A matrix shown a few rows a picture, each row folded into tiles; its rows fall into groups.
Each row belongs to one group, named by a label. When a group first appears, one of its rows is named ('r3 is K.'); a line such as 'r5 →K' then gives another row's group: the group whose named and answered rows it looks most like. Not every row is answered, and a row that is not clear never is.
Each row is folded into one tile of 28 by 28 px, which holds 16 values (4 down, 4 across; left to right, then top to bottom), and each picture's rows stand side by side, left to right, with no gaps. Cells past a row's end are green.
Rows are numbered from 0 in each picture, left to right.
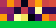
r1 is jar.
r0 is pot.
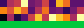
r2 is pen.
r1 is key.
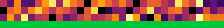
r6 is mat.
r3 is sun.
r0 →key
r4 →pot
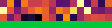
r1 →jar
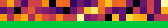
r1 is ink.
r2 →pen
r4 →pot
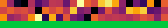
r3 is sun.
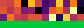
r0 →ink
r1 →pen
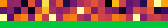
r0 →pot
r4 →pen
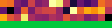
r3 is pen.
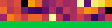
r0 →ink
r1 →pen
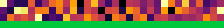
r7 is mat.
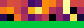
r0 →jar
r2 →jar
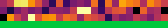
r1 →pot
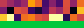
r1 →pen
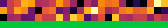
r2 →pot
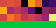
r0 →ink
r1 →pen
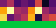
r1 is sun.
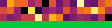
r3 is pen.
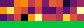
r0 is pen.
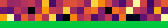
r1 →key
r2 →jar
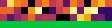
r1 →sun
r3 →sun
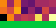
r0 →ink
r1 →key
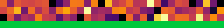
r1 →ink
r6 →ink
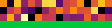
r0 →key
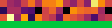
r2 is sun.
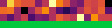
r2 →pen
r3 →ink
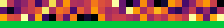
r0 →pen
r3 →jar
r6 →pen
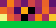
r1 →key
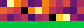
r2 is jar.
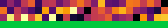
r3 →key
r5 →pot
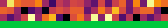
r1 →pot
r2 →jar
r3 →key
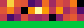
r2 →ink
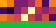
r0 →pen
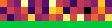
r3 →key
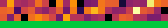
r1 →ink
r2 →ink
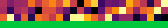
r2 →pot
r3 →pen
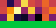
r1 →jar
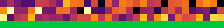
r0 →sun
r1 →sun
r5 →pot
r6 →ink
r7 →pot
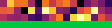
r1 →jar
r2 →pot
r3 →sun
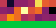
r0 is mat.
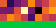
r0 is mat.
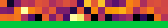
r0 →mat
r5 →jar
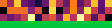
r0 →key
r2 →key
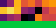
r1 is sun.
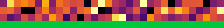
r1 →key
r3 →sun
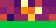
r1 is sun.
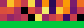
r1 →ink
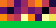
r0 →pen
